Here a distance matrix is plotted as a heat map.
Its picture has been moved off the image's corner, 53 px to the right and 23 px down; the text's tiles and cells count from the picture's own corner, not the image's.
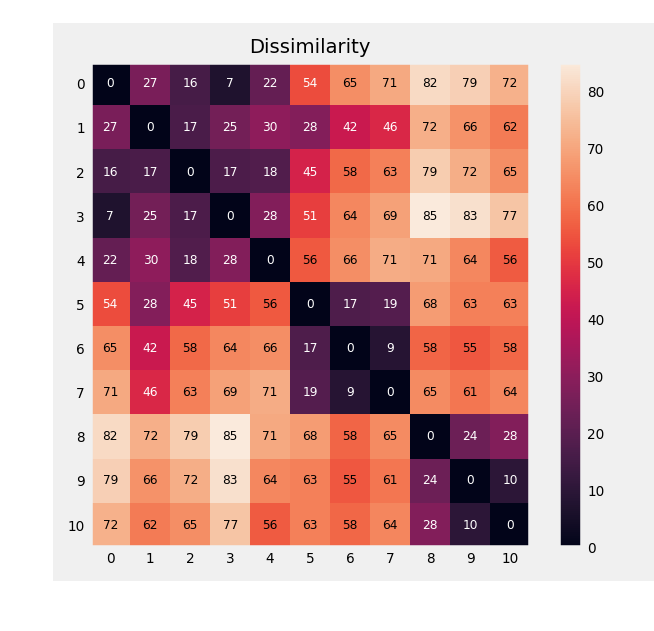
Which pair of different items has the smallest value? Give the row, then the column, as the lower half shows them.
3, 0
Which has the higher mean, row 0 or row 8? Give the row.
8
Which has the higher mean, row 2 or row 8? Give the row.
8
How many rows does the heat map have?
11
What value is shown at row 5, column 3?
51
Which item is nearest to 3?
0
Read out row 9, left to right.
79 66 72 83 64 63 55 61 24 0 10
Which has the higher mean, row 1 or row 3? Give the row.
3
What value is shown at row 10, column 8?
28
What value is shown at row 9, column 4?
64
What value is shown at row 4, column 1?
30
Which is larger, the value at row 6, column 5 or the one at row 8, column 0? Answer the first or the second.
the second
